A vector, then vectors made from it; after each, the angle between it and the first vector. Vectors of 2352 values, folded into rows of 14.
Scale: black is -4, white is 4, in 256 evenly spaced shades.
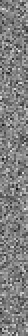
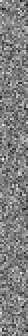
nearly opposite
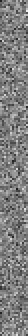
partly aligned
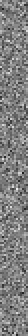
nearly opposite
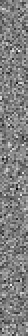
nearly parallel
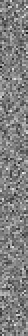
partly aligned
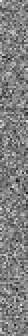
partly opposed
